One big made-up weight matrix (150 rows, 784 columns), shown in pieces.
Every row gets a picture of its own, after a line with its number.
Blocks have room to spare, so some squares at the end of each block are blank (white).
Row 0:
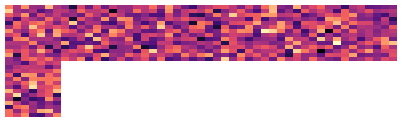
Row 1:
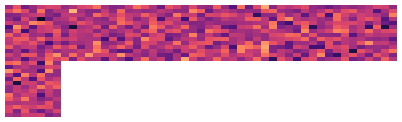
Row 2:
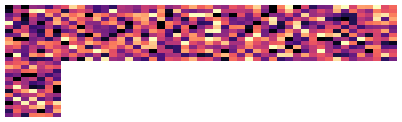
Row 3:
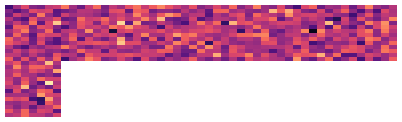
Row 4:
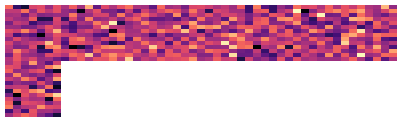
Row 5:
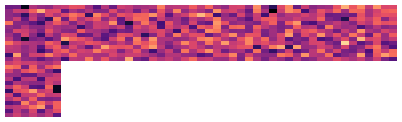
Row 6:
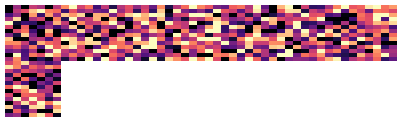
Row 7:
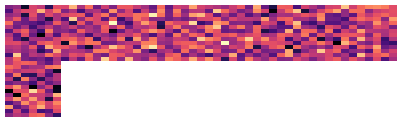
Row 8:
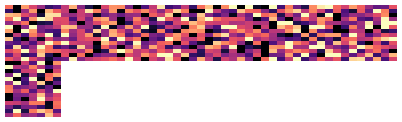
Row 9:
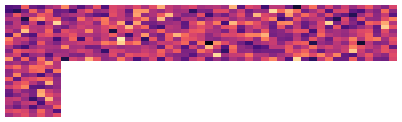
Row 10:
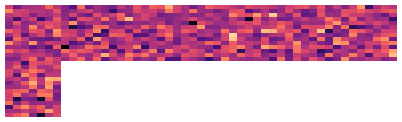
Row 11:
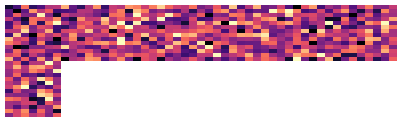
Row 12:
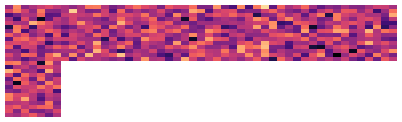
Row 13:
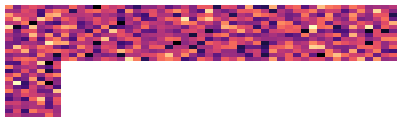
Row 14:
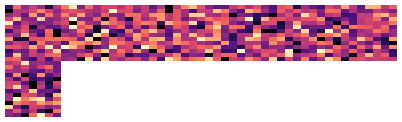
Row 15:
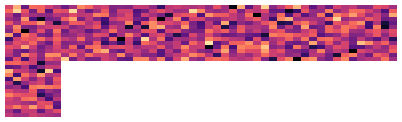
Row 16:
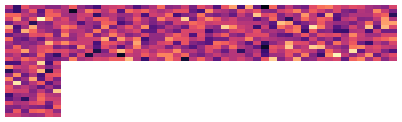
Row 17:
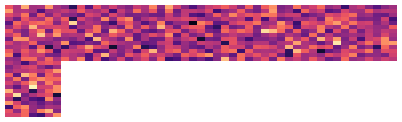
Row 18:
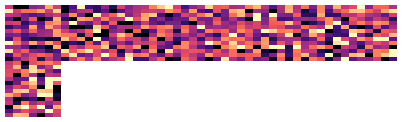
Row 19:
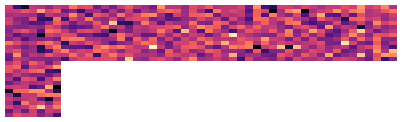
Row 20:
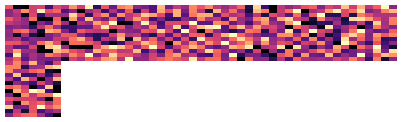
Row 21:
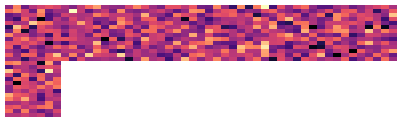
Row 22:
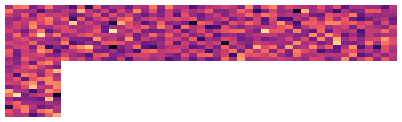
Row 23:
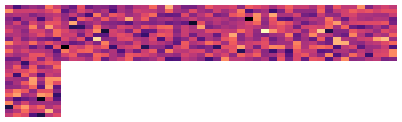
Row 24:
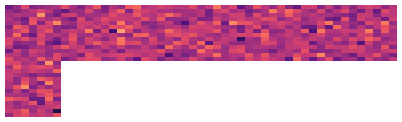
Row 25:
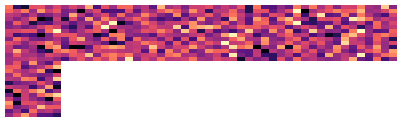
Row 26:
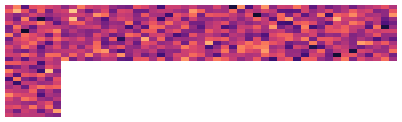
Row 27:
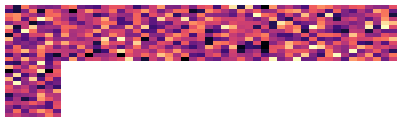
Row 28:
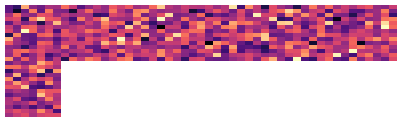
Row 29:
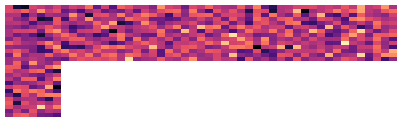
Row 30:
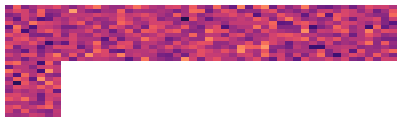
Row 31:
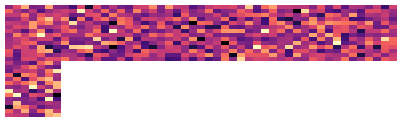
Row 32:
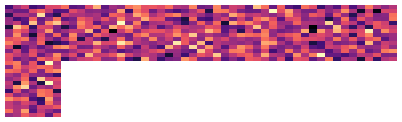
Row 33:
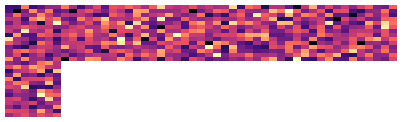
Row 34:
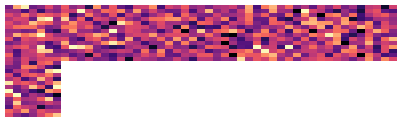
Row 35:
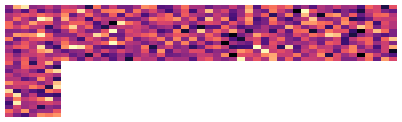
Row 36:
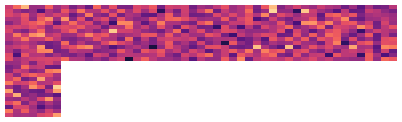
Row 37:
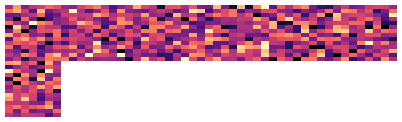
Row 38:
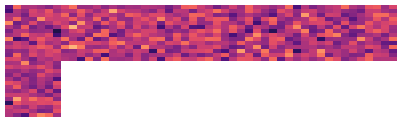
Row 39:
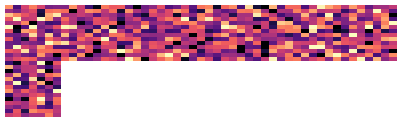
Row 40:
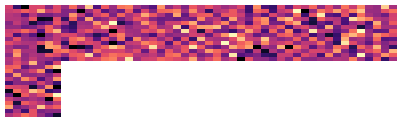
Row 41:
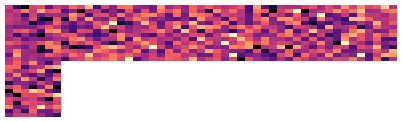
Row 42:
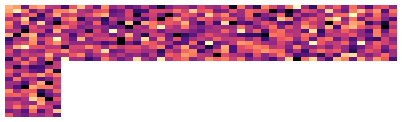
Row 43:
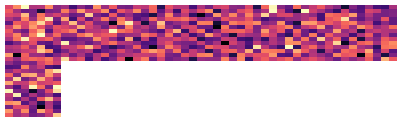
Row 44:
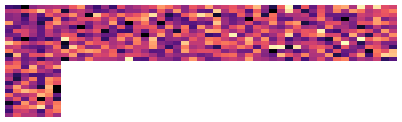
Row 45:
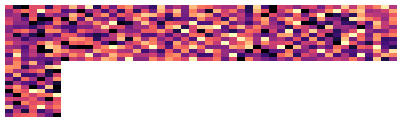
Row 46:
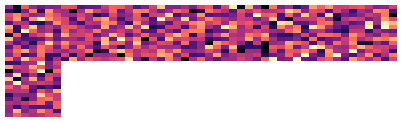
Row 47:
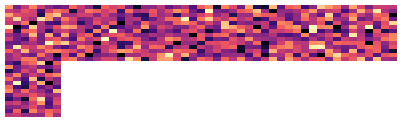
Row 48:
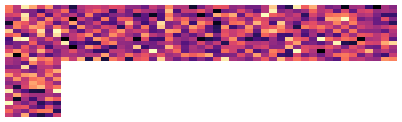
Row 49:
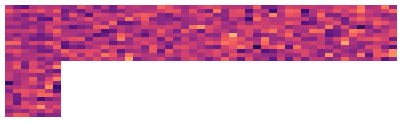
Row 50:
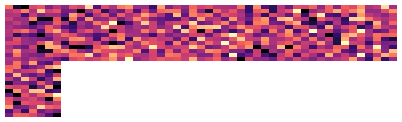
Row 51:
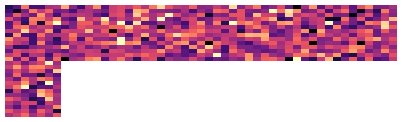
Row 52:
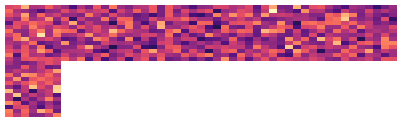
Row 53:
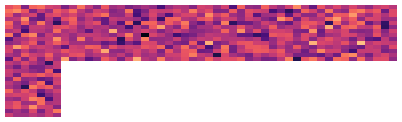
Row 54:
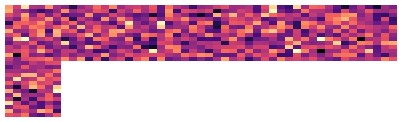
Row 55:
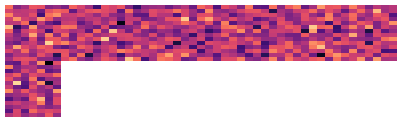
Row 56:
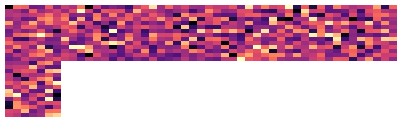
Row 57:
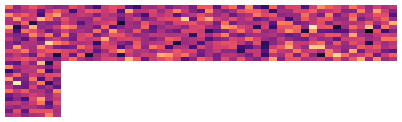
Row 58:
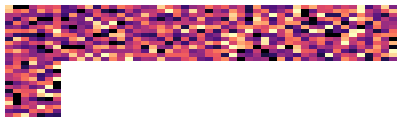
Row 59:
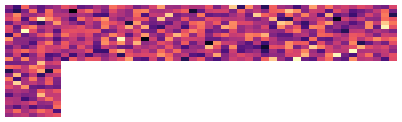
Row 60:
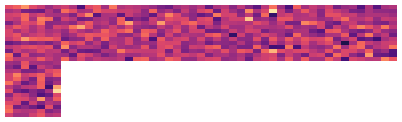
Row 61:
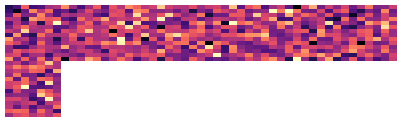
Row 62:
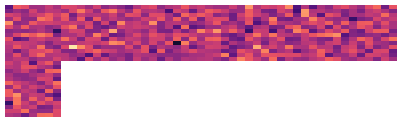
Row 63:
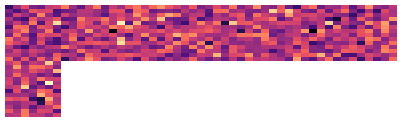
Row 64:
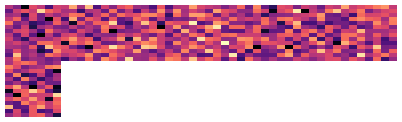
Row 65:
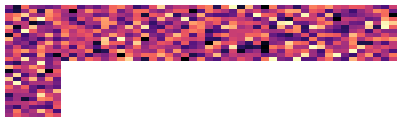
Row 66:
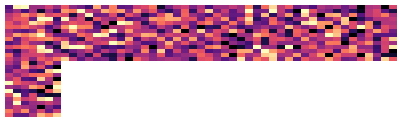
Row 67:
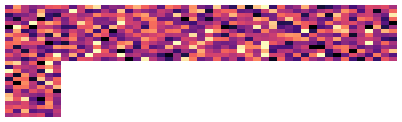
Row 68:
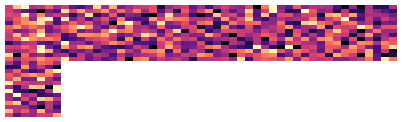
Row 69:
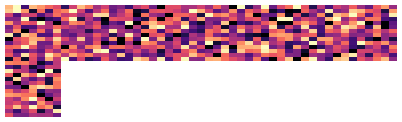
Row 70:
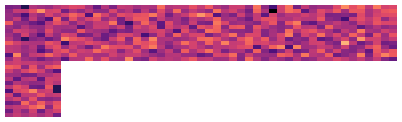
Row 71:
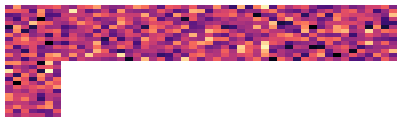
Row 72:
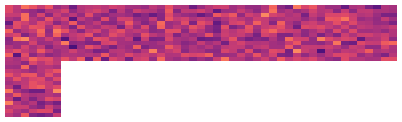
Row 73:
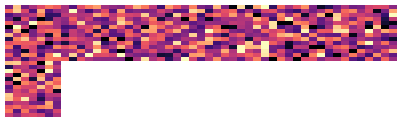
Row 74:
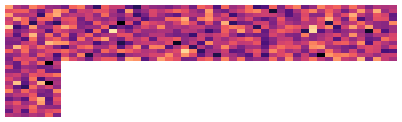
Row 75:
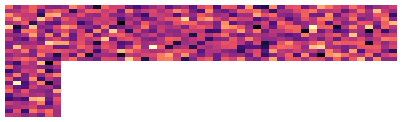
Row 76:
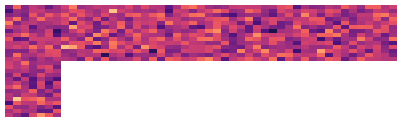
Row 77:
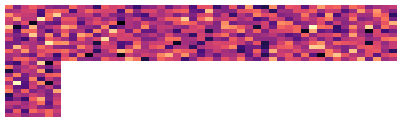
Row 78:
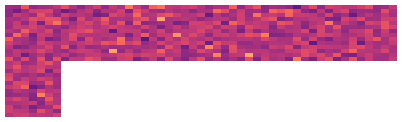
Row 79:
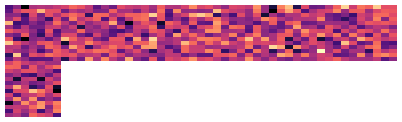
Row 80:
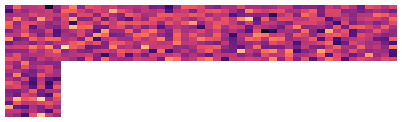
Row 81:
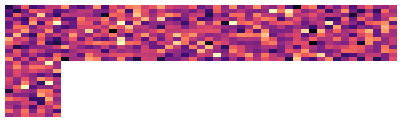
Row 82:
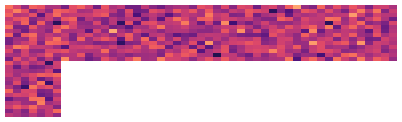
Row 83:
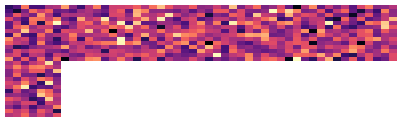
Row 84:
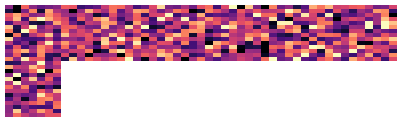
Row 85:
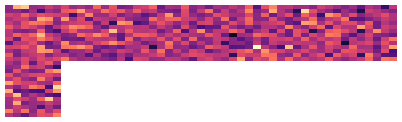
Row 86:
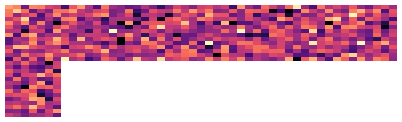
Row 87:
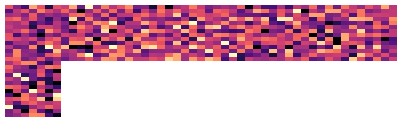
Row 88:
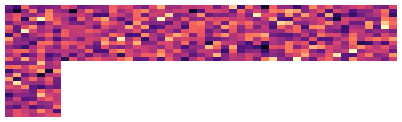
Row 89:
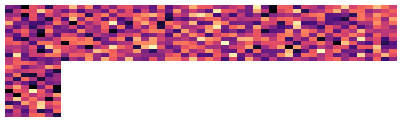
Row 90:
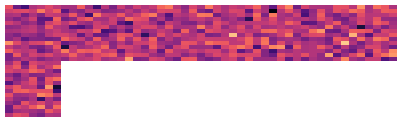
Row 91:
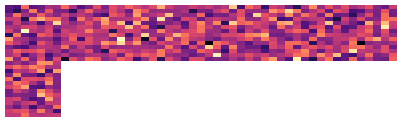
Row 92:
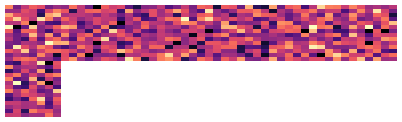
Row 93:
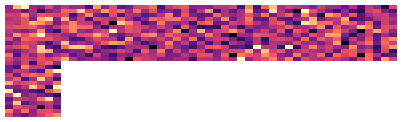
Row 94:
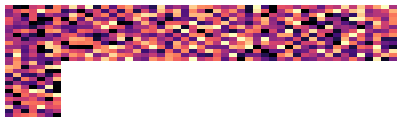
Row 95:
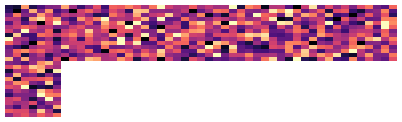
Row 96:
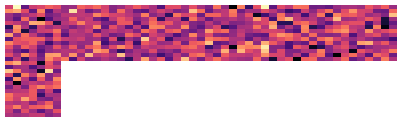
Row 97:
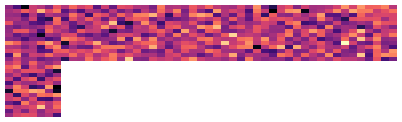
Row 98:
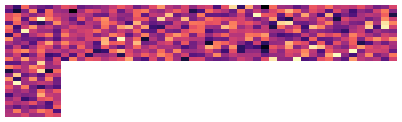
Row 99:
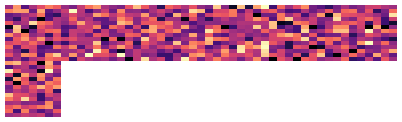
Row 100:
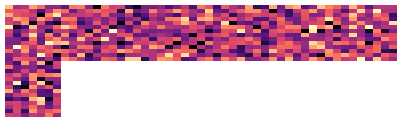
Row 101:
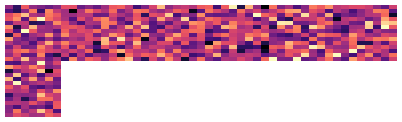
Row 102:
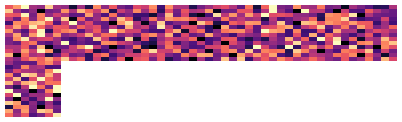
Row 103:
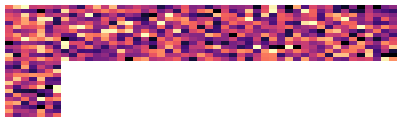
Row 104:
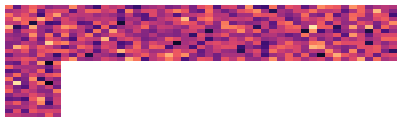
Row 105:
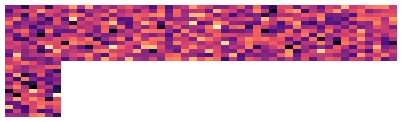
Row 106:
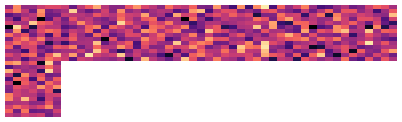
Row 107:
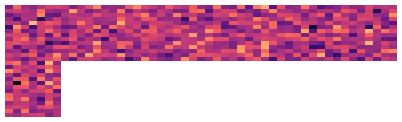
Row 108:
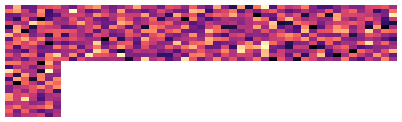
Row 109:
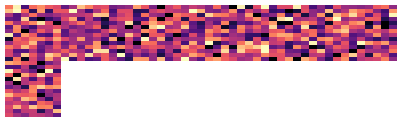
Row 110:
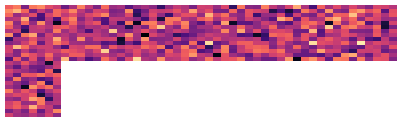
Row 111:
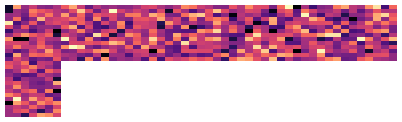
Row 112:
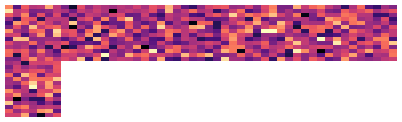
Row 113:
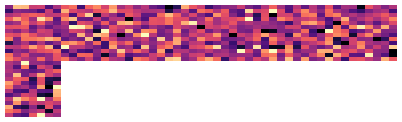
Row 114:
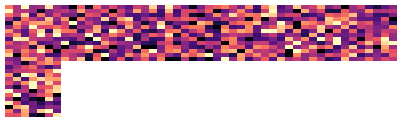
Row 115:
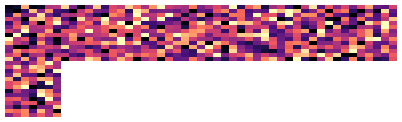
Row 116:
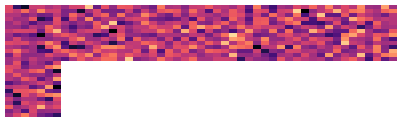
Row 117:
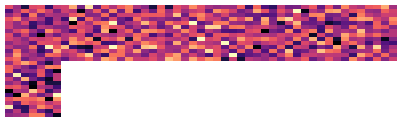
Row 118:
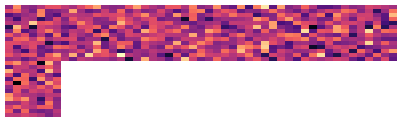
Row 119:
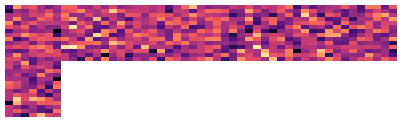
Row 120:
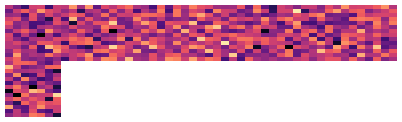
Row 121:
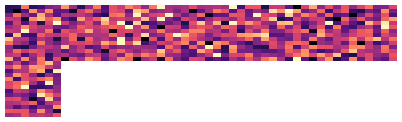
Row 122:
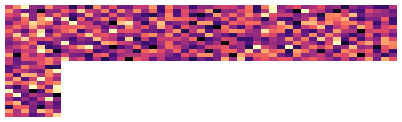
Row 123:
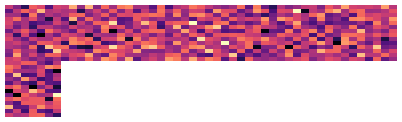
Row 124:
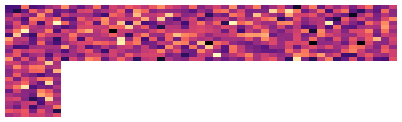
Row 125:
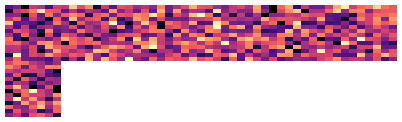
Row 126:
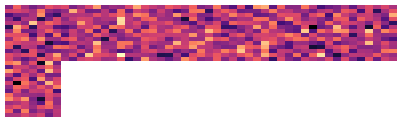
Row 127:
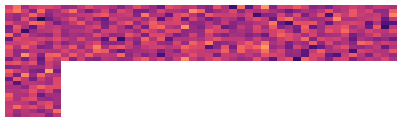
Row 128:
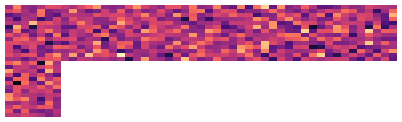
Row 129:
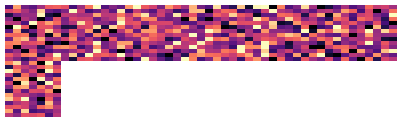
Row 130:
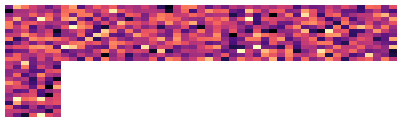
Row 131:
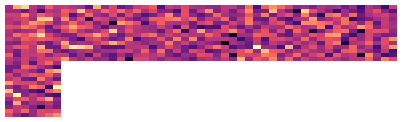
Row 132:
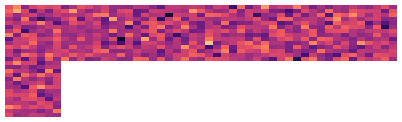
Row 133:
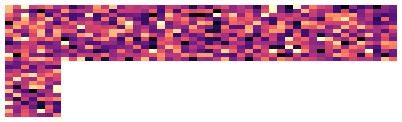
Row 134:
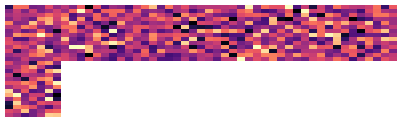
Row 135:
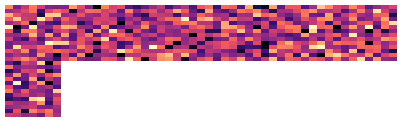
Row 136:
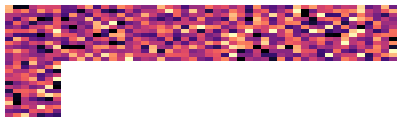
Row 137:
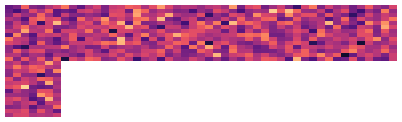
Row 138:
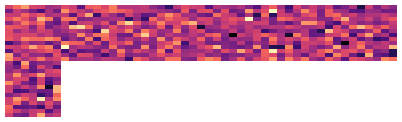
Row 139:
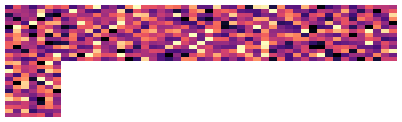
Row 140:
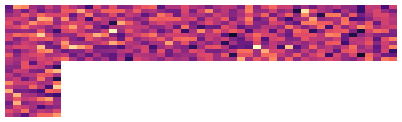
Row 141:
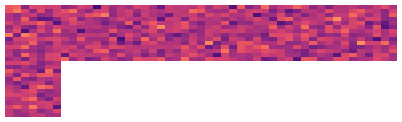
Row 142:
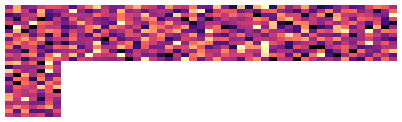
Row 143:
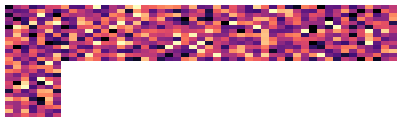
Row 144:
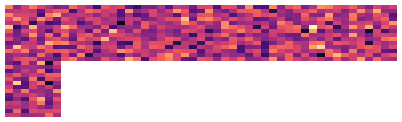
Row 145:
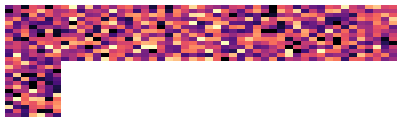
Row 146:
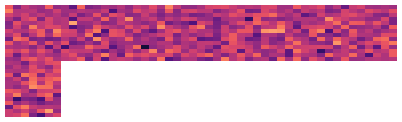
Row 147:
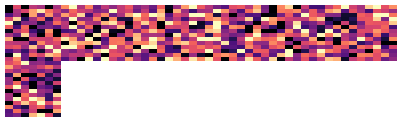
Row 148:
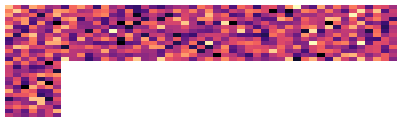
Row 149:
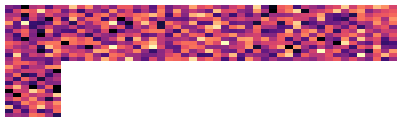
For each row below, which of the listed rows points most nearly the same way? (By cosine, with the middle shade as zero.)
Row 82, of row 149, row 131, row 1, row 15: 15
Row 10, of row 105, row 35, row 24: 24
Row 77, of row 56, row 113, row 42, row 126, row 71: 42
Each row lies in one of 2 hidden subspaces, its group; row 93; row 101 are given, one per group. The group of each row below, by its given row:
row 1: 101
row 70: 93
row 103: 93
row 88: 101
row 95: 101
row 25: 93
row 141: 101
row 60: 93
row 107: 101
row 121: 101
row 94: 93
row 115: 101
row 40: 93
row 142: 101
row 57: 101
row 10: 93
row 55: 101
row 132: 101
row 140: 93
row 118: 101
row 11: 101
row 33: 101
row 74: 101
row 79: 93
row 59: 101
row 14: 93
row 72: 93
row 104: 101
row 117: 93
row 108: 101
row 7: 93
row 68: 93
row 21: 101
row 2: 93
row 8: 101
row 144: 101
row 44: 93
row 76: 93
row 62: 93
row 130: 93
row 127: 101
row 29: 93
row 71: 101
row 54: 93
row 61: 101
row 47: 101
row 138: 93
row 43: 93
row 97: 93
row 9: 101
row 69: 101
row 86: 101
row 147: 93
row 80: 93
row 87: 93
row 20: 93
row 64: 93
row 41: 93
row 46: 101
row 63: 101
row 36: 93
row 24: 101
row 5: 93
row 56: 93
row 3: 101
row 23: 93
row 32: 101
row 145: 93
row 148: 101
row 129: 101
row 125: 93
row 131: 93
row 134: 93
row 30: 101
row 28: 101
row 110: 101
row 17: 93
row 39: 101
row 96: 101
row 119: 93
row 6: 93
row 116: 93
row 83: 101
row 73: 101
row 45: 93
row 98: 101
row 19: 93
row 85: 93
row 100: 101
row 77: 101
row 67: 101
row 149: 93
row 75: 101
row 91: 101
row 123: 93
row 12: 101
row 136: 93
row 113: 93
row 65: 101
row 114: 93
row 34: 93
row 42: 101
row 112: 93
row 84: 101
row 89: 93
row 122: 93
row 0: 93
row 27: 101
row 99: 101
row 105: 93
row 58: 93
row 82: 101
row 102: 93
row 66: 93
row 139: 101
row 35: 93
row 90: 93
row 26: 101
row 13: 101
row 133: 93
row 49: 93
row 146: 93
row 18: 93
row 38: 93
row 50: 93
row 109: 101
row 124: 101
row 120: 93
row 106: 101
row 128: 101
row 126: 101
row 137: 101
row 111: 93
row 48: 93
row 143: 101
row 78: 101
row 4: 93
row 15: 101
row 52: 93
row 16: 101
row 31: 93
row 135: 101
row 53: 101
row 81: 101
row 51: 101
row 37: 101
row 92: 101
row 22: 93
